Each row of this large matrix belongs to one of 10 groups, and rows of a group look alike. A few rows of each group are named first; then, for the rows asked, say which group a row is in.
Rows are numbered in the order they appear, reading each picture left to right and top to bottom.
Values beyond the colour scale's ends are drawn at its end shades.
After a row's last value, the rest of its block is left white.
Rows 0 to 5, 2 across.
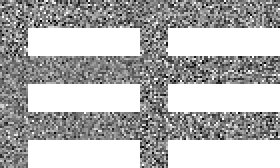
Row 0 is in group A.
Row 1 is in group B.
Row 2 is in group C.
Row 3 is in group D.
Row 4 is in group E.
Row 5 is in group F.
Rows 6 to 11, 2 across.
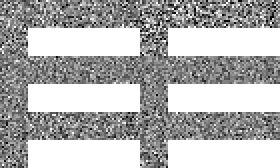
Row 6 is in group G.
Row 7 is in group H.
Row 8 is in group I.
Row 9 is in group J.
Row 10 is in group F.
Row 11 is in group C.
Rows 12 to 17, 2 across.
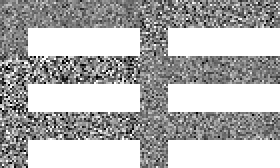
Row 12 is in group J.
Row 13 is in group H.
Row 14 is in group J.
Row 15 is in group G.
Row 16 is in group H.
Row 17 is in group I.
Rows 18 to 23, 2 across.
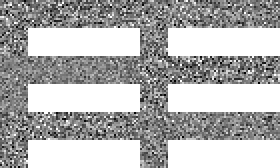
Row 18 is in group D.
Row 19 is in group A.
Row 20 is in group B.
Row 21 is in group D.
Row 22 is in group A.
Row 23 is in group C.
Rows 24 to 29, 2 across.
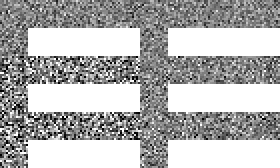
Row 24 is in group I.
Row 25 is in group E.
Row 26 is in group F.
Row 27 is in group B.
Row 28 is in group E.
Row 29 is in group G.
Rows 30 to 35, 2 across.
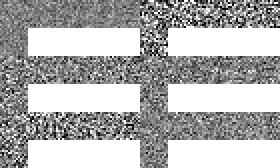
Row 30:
D
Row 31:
A
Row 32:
E
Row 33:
D
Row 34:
I
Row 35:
B
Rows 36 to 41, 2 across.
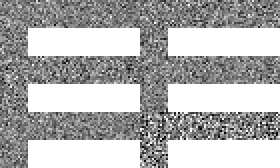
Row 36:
G
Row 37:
D
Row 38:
J
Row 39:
J
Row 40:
I
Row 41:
F
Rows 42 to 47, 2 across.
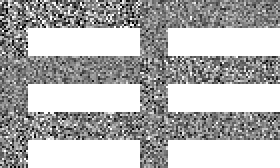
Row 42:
F
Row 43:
F
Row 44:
I
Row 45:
F
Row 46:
A
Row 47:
E
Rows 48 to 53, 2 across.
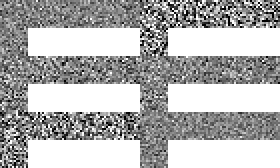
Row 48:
C
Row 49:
I
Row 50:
G
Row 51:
G
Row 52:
J
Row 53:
H
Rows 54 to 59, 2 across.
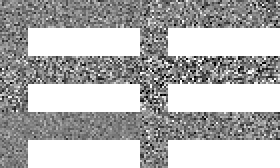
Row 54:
H
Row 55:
G
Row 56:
I
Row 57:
D
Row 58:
G
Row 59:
E
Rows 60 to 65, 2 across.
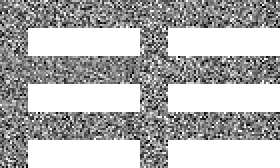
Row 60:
I
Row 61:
G
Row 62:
H
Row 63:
G
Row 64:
J
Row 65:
E
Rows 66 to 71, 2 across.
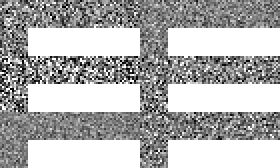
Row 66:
J
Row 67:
I
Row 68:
F
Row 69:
A
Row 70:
I
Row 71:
D
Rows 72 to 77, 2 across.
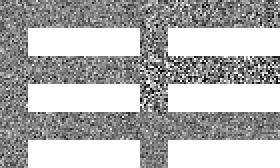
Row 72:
C
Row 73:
J
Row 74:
B
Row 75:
E
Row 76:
G
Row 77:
D
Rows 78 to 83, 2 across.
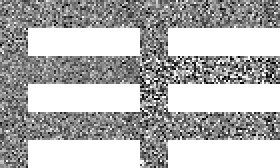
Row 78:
G
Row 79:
J
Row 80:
G
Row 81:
H
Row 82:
C
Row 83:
C
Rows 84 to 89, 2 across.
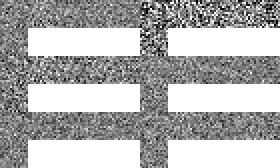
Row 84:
A
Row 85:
F
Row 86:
A
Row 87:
G
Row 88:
D
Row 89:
J
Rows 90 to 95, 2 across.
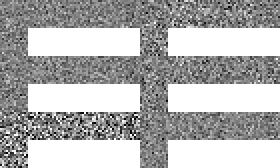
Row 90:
H
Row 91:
A
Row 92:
H
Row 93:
J
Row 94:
B
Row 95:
F
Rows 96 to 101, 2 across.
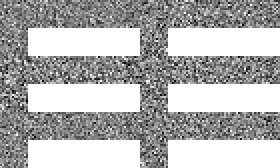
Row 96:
I
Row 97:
A
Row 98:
C
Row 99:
H
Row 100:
B
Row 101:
C
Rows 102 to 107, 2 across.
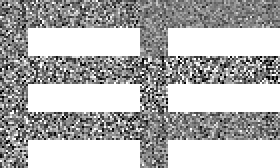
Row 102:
F
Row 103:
C
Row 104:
I
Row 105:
F
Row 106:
E
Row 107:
F
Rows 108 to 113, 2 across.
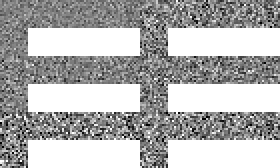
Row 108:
B
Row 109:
J
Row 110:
E
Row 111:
D
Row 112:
C
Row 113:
J
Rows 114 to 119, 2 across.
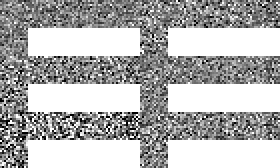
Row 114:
D
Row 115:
G
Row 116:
E
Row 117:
B
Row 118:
F
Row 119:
B
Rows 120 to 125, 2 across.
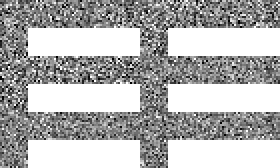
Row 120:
J
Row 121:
I
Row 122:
I
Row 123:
B
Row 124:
A
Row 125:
C
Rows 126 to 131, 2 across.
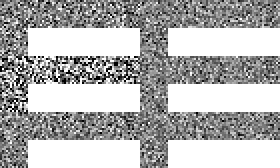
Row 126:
B
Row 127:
H
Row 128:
A
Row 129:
F
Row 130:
J
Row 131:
I
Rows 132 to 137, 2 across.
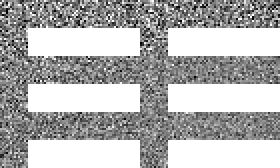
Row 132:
F
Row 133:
E
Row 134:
A
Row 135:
E
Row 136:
D
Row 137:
A
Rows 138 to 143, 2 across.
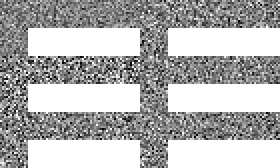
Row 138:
I
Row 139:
I
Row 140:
B
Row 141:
E
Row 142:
C
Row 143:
G
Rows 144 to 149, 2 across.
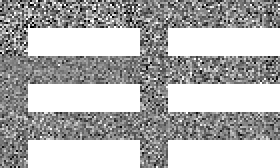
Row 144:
B
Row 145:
B
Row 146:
B
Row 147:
F
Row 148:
A
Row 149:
I
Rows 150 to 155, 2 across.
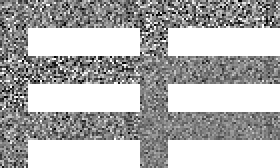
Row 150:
J
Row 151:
H
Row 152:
D
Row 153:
J
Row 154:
J
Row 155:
B
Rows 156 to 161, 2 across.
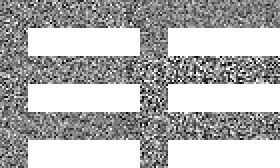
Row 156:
B
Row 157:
H
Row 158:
B
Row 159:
I
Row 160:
G
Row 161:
I
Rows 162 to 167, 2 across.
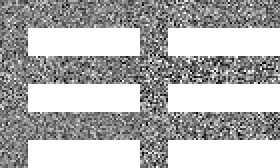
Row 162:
J
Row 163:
A
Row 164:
G
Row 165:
D
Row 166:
I
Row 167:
I
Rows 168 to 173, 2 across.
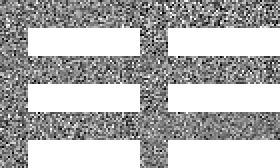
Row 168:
H
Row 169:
F
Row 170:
B
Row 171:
B
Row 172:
F
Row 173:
G
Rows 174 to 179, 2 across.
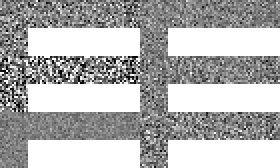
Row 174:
B
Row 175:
G
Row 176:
F
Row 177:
F
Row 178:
F
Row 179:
H
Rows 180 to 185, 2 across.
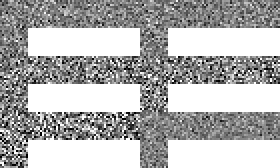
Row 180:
A
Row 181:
E
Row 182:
B
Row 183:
B
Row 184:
G
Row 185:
J
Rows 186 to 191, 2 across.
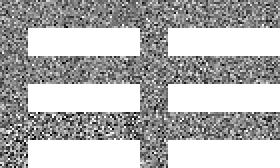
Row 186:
G
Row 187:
H
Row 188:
C
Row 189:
I
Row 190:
B
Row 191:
C
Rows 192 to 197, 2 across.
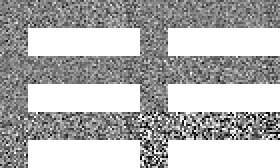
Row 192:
B
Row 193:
B
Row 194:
B
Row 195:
F
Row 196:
B
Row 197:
G
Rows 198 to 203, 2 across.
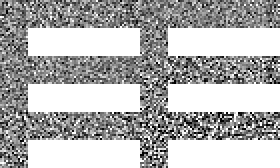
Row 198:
F
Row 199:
B
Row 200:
H
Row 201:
B
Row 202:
C
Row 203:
D
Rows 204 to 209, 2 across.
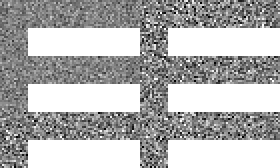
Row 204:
F
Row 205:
H
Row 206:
H
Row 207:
D
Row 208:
H
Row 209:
A
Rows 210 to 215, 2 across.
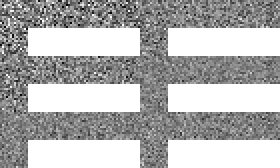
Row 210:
G
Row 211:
H
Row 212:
H
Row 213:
C
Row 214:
I
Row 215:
G
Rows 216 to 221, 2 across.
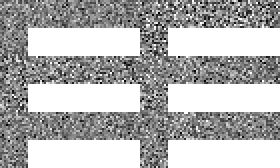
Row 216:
J
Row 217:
H
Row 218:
C
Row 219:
G
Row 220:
J
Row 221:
A
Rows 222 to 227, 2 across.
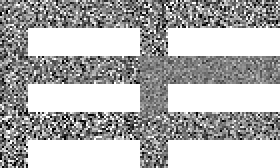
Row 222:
I
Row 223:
F
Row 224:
J
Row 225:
B
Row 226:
J
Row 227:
I
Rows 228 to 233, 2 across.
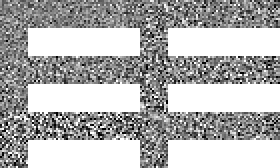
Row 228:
B
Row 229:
E
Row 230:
I
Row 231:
C
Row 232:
I
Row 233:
I
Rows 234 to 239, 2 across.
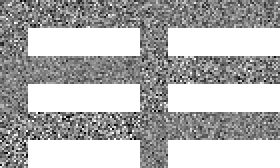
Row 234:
D
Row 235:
J
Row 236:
C
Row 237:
A
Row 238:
B
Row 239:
F
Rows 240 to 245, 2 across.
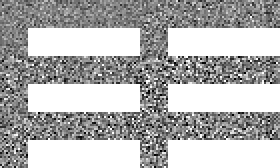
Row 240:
A
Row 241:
B
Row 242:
E
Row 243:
H
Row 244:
B
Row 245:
H
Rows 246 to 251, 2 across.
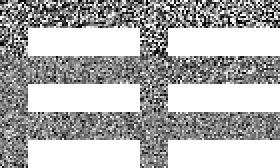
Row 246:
D
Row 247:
I
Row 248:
I
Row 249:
D
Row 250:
J
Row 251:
H
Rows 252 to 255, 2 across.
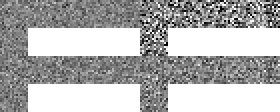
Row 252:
J
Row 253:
B
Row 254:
D
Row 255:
B
